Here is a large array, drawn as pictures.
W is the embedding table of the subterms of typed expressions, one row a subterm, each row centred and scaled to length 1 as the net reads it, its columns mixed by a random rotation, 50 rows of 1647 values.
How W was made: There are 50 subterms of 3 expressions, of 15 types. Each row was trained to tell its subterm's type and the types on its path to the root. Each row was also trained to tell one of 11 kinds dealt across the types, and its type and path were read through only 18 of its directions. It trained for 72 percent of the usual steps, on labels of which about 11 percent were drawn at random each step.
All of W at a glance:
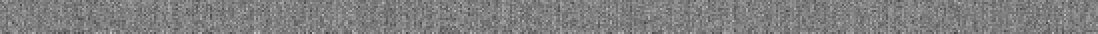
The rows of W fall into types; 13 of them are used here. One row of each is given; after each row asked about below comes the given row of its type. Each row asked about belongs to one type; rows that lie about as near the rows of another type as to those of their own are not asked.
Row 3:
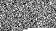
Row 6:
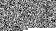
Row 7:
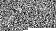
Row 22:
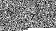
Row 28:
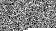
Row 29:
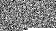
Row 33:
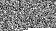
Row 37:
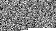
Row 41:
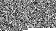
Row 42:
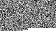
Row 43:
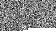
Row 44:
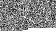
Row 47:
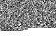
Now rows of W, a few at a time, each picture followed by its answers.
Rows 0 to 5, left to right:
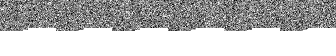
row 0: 3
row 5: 22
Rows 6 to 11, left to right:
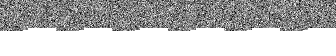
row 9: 3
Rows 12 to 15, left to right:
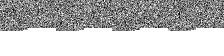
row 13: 42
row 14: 29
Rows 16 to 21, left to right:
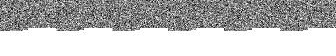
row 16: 28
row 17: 44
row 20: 42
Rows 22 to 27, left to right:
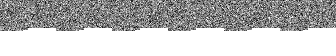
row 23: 29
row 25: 42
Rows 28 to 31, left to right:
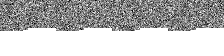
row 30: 6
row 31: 22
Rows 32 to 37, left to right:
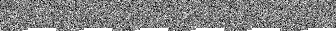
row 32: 33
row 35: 6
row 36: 6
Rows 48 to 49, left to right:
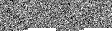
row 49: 28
